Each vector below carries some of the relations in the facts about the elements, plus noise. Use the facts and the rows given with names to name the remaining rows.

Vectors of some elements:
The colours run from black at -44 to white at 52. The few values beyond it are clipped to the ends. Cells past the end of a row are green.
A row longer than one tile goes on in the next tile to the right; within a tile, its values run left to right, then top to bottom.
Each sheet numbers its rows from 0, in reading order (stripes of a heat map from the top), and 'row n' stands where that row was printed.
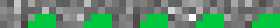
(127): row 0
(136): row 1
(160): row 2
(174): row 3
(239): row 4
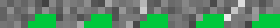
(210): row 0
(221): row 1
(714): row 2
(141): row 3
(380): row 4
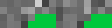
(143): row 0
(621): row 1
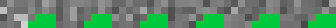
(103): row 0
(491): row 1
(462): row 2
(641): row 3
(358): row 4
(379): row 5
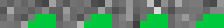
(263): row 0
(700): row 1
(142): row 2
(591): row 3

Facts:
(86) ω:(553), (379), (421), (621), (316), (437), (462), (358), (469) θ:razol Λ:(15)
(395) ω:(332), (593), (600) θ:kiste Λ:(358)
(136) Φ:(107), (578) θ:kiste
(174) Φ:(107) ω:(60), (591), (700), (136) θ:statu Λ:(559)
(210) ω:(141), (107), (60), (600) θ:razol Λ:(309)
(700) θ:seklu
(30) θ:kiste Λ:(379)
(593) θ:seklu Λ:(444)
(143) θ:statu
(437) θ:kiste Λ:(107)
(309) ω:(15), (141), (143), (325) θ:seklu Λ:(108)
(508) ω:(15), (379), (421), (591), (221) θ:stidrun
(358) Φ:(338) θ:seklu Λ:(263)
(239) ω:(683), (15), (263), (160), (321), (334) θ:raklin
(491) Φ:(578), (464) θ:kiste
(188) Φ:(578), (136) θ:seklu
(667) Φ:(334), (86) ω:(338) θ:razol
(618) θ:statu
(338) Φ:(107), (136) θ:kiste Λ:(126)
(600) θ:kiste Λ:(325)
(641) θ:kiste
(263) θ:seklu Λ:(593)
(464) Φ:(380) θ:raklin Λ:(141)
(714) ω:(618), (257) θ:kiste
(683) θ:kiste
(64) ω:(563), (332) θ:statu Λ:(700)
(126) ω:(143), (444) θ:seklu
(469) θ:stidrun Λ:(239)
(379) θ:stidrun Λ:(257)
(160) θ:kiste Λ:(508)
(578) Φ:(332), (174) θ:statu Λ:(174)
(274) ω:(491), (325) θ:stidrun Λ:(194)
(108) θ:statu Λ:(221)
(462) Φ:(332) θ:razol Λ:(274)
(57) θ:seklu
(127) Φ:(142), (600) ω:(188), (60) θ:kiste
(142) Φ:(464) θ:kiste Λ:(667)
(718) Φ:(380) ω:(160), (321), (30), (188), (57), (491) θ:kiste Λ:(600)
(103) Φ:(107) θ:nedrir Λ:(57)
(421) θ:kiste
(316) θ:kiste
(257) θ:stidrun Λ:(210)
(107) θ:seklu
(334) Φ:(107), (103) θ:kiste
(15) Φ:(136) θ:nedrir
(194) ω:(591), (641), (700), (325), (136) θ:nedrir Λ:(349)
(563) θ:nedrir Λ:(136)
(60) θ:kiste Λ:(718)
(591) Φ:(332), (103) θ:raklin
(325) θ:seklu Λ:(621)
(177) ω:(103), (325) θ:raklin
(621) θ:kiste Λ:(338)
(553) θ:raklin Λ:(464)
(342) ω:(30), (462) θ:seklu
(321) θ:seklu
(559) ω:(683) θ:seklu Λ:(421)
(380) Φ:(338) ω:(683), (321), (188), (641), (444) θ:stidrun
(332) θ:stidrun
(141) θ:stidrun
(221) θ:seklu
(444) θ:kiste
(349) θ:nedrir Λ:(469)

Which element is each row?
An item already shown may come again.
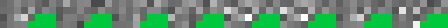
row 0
(334)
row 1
(553)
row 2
(194)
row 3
(718)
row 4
(174)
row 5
(174)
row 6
(334)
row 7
(188)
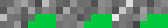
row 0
(718)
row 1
(358)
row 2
(380)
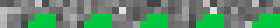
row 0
(578)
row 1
(338)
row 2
(559)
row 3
(142)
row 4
(342)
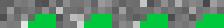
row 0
(107)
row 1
(103)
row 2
(342)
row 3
(349)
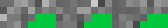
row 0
(718)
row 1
(143)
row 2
(30)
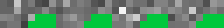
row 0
(469)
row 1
(591)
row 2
(667)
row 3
(15)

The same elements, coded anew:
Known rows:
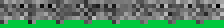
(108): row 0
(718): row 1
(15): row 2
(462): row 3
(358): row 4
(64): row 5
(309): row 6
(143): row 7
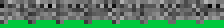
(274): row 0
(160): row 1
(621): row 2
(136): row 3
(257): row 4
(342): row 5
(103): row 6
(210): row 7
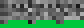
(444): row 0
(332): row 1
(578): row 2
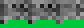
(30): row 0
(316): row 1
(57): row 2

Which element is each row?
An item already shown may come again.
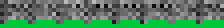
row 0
(142)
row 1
(188)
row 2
(309)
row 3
(210)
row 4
(491)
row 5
(718)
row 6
(107)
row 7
(142)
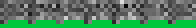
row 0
(15)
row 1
(142)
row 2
(553)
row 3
(591)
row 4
(464)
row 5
(188)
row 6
(15)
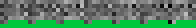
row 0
(188)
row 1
(127)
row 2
(174)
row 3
(349)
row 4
(593)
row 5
(334)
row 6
(380)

